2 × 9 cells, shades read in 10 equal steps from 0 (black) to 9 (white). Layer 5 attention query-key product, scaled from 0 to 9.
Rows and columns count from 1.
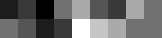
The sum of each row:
28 40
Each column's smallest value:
1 2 0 2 6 3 2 4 4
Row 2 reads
4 3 1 2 9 7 6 4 4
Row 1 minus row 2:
-3 -1 -1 2 -3 -4 -4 2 0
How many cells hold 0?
1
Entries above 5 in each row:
2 3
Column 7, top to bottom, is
2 6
